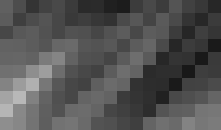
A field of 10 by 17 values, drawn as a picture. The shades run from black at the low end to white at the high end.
The bottom left is the ninth with the highest average. On average the colour sits 30% of the way up the scale. There is an overall slope up to the bottom left. The ninth with the lowest average is the middle right. The halves do not mirror each other. The grain runs diagonally up to the right.
